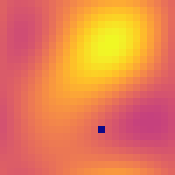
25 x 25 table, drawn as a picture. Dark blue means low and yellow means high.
Average level on the scale: 70%. Calmest part: bottom left. Stripes: none. Lone odd cells: 1, lower than its neighbours. Ninth with the highest average: top middle.
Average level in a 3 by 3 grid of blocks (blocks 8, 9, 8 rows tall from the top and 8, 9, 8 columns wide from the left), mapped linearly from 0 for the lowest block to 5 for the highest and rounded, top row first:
054 | 141 | 110
